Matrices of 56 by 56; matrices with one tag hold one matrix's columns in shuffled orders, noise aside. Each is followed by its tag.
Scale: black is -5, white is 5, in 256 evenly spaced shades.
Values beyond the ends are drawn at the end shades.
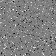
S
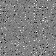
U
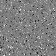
S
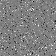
S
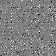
U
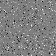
S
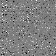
U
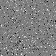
S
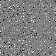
U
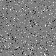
S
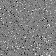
S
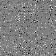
U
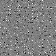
U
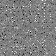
U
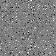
U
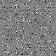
U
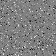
S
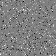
S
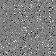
U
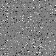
U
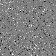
S
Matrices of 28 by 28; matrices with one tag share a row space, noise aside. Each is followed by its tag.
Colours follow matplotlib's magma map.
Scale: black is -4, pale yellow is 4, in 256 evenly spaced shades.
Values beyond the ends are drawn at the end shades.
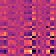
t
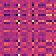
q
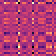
q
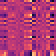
t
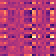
t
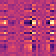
t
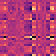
t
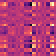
t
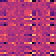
t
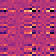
t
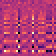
q
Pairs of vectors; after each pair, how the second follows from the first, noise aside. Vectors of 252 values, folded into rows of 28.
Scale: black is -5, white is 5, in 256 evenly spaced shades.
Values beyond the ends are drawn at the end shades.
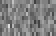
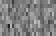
negated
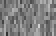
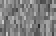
negated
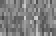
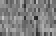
negated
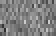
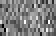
scaled up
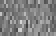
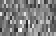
scaled up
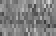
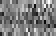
scaled up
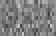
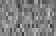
negated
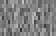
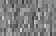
negated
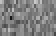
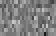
wrapped around
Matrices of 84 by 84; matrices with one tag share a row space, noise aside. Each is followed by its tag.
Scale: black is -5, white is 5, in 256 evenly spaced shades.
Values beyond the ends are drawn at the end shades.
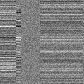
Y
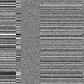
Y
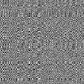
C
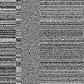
Y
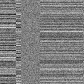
Y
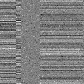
Y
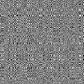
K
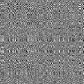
K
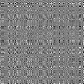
K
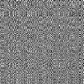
K
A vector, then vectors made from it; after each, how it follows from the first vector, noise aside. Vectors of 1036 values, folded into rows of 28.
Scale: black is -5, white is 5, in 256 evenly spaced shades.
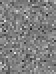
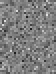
sign-scrambled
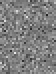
copied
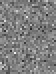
copied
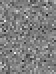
copied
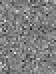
copied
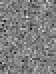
sign-scrambled
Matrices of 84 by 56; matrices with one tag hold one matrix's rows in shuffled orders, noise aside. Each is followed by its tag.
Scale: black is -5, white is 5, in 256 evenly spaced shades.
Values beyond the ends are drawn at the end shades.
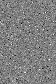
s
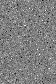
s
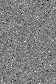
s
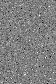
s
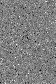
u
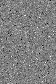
s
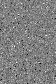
u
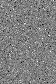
s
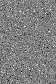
s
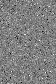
s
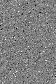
u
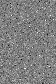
s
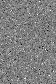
s
